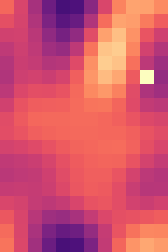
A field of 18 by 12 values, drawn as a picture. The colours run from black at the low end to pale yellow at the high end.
On average the colour sits 60% of the way up the scale. The centre is the smoothest part. One lone cell stands out, far higher than its neighbours.
